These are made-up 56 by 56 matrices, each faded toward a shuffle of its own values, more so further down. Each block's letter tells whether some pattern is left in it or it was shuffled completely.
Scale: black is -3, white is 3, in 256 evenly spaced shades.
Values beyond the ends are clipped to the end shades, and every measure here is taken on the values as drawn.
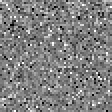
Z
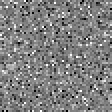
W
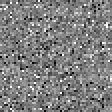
Z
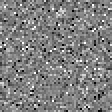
W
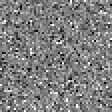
W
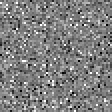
W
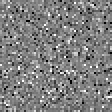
W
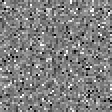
W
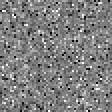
W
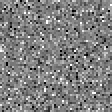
Z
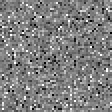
Z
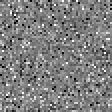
Z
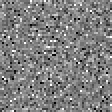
Z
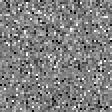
W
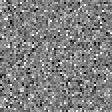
W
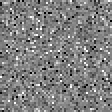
W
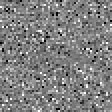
W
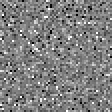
W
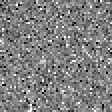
Z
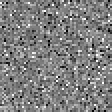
W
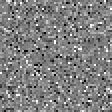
W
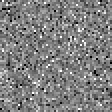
Z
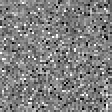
Z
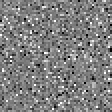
W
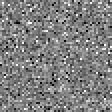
Z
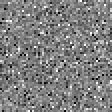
W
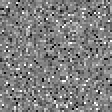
W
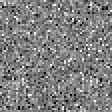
W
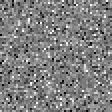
Z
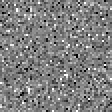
Z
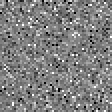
Z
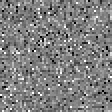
W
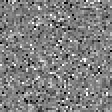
W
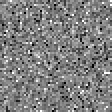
Z
